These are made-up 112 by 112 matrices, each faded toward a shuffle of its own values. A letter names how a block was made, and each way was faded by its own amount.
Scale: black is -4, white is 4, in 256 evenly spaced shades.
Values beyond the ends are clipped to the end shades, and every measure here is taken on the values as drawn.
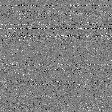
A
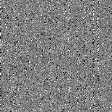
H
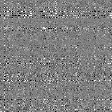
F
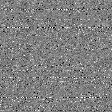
A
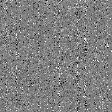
H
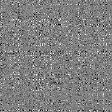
F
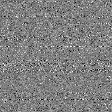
A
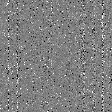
H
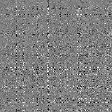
F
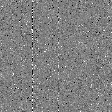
H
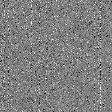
H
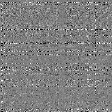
F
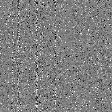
H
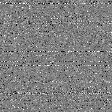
A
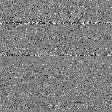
A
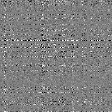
F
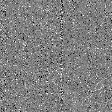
H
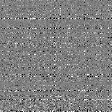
F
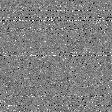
A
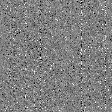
H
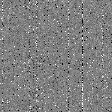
H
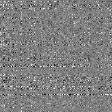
F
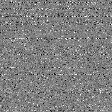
A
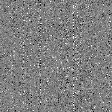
H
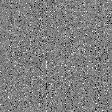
H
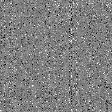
H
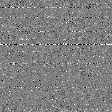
A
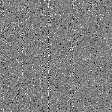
H
